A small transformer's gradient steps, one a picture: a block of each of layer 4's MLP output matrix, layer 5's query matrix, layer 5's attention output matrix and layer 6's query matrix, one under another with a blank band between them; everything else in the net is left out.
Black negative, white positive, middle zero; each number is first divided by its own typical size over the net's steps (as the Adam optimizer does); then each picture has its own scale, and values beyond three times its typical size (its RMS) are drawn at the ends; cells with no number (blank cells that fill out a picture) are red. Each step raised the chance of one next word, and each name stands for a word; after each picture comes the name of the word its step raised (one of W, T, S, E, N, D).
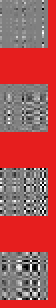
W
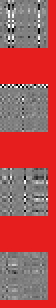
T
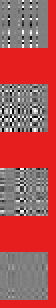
W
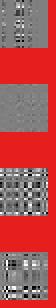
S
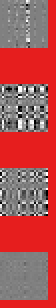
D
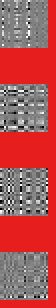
W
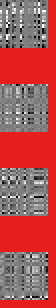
T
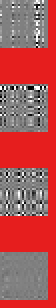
D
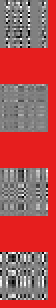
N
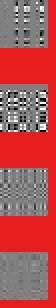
N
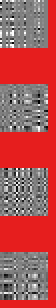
W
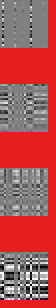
N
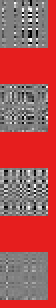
N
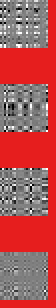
W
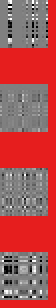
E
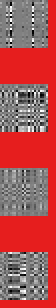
N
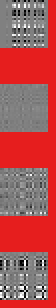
S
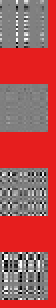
D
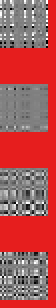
D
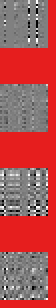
E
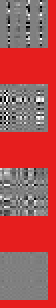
E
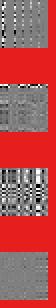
N
